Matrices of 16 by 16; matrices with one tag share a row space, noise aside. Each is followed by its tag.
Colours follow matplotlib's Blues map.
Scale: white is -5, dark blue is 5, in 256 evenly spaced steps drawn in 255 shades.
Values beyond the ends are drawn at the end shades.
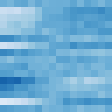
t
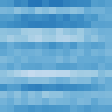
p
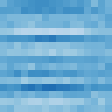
p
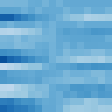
t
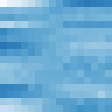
t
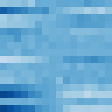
t
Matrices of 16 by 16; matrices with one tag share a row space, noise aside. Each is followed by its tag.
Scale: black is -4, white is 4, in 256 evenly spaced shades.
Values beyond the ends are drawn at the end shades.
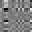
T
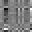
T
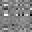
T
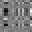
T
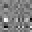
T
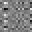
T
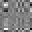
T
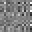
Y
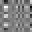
T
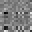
T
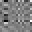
T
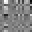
T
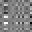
T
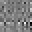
Y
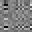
T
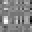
T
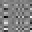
T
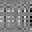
Y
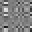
T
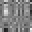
T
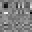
T
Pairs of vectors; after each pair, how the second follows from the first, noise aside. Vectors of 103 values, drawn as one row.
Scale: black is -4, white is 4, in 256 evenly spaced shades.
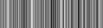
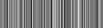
sign-scrambled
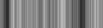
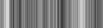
negated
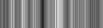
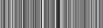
sign-scrambled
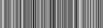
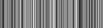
negated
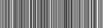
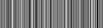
sign-scrambled
